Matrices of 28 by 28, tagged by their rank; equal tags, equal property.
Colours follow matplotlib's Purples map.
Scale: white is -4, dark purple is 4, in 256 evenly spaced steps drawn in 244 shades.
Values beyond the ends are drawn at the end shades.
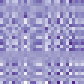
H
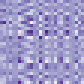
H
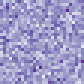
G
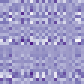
H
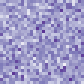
G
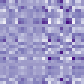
H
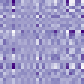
H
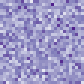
G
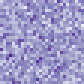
G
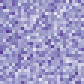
G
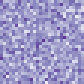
G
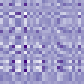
H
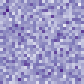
G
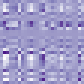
H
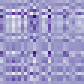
H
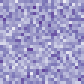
G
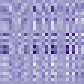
H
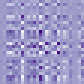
H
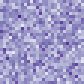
G
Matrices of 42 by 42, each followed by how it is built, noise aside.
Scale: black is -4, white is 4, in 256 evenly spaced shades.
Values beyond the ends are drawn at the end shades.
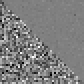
lower triangular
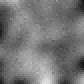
smooth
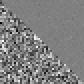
lower triangular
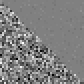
lower triangular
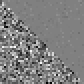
lower triangular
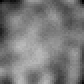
smooth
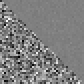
lower triangular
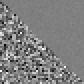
lower triangular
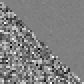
lower triangular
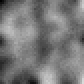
smooth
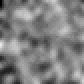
smooth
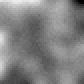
smooth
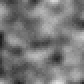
smooth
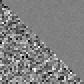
lower triangular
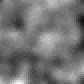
smooth
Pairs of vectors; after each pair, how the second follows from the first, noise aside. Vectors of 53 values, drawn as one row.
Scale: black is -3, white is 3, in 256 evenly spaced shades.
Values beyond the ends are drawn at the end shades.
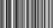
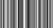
wrapped around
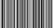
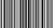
wrapped around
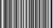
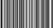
reversed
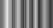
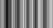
negated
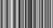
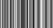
reversed
